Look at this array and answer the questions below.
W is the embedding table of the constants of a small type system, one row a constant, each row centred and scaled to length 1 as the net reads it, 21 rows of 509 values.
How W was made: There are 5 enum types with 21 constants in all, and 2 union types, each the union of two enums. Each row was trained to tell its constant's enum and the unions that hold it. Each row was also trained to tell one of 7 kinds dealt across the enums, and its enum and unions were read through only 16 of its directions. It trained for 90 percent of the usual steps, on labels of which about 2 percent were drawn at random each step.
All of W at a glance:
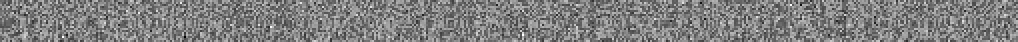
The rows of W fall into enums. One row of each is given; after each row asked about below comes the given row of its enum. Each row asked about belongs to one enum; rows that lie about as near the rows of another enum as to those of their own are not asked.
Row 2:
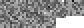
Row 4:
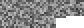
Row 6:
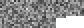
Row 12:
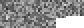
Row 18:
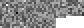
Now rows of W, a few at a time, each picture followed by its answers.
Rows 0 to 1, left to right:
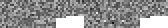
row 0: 4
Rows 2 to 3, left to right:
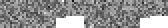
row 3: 6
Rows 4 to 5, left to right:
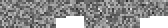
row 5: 12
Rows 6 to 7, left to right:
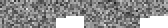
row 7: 4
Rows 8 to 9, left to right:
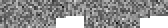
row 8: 2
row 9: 18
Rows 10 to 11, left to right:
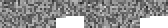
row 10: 12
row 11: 12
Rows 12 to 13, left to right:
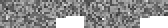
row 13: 12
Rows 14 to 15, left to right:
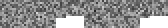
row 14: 18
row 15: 2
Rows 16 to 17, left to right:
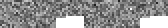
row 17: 6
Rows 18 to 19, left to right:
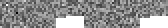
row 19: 4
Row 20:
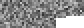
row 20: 4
